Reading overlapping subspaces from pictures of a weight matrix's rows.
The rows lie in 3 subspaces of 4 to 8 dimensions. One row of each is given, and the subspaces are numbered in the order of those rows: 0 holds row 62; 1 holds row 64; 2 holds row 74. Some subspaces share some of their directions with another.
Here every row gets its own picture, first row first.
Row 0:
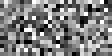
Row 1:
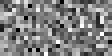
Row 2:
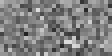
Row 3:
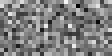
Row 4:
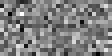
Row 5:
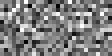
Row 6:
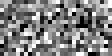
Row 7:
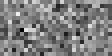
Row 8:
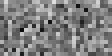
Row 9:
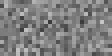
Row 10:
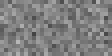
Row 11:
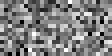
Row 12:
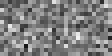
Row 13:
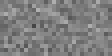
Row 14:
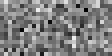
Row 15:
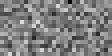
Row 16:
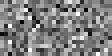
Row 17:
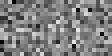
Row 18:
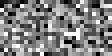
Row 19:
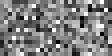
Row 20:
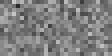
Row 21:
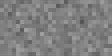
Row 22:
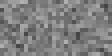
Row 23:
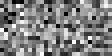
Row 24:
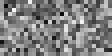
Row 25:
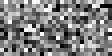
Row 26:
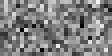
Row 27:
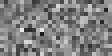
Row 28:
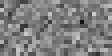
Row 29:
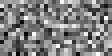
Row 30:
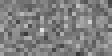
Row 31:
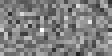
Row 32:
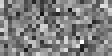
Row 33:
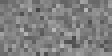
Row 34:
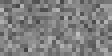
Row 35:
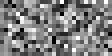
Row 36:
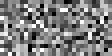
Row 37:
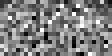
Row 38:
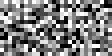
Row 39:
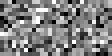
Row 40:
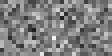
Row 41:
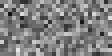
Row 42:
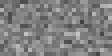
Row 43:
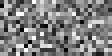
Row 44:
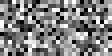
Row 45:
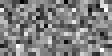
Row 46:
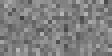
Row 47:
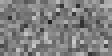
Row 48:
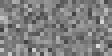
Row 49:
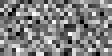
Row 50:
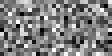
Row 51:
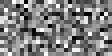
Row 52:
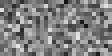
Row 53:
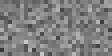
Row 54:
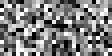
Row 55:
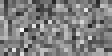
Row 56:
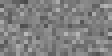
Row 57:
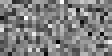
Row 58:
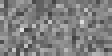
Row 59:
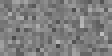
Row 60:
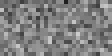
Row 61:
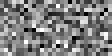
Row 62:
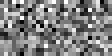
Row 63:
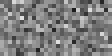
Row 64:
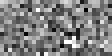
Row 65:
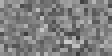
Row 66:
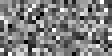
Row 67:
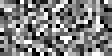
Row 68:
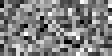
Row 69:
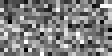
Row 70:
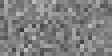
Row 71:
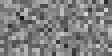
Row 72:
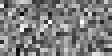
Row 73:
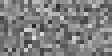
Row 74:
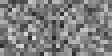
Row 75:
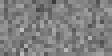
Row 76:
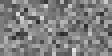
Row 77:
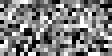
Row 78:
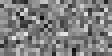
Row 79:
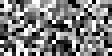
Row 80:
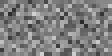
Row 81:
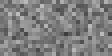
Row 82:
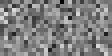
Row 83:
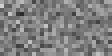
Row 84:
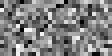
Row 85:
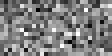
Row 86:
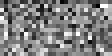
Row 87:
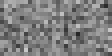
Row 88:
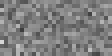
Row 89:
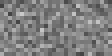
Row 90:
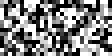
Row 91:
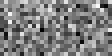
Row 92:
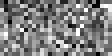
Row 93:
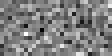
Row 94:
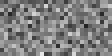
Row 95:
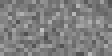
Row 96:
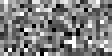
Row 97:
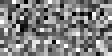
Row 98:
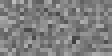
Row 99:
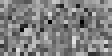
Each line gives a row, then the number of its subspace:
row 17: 0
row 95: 1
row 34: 0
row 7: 2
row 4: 1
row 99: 1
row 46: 2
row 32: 1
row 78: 2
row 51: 0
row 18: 1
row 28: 1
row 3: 1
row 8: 1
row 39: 0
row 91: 1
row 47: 1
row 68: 1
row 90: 2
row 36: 0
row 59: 0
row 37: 1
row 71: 2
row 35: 2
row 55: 2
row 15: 0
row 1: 0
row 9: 2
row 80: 2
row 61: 0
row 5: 0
